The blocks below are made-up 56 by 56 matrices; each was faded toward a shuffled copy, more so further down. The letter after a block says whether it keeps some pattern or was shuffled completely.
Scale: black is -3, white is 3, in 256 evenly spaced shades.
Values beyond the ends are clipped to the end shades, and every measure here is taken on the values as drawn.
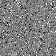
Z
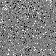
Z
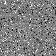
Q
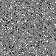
Z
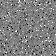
Q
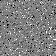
Q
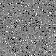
Z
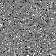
Z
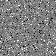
Q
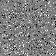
Z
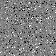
Z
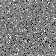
Q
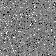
Q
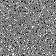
Q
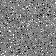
Q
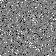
Q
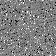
Q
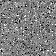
Z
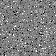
Z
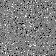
Z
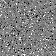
Q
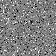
Z
